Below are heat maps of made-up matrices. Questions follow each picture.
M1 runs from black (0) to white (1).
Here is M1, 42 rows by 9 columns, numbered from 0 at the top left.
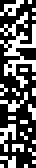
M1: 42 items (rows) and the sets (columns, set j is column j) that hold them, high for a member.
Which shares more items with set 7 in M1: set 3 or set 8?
set 3
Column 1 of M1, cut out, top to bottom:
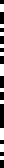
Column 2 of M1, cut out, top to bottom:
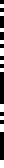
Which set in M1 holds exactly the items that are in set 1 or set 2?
3
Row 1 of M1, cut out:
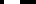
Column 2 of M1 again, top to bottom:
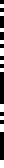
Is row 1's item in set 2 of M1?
yes
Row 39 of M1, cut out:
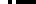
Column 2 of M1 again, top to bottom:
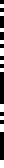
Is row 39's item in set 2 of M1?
no
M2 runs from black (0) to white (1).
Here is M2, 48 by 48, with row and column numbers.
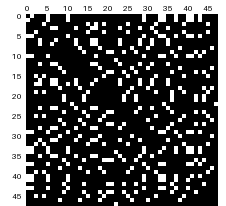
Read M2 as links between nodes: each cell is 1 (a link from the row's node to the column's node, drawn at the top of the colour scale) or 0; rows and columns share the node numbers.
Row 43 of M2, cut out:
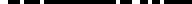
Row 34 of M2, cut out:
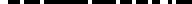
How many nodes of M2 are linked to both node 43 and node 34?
8
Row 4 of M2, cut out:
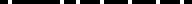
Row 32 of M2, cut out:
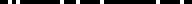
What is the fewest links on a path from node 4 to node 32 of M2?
1
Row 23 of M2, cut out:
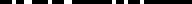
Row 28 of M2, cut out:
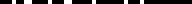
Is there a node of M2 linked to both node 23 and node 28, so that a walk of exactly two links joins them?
yes
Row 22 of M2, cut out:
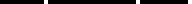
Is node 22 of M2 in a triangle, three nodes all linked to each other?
no
